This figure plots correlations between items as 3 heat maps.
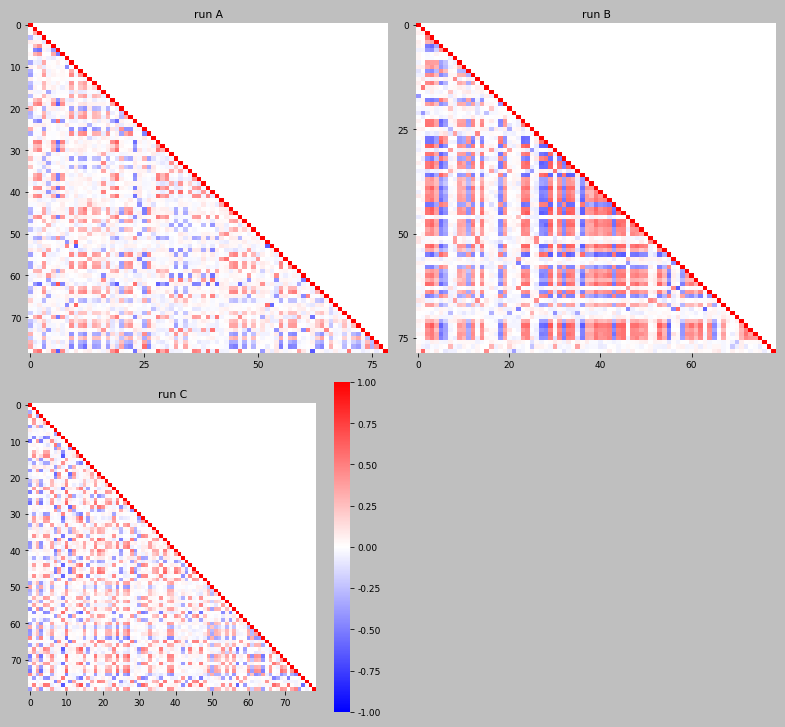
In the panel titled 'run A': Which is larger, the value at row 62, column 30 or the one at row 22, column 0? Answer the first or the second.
the second
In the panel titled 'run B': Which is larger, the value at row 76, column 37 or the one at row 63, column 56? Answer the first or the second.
the second
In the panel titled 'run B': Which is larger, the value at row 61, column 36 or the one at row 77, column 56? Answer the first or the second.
the second
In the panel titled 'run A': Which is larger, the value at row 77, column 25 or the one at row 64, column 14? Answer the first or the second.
the first
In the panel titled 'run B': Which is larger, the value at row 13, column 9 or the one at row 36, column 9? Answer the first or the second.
the first
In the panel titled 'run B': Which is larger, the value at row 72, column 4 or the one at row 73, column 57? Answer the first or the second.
the first
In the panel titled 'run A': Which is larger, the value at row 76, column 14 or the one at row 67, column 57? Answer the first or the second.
the second
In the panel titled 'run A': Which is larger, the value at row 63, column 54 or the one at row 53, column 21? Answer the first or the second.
the second
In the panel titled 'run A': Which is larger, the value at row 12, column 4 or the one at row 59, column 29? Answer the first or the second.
the second
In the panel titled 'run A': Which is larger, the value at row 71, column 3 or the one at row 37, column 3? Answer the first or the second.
the first
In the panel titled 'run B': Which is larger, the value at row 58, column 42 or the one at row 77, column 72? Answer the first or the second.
the second
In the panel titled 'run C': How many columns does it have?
79
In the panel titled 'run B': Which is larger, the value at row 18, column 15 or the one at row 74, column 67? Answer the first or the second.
the second
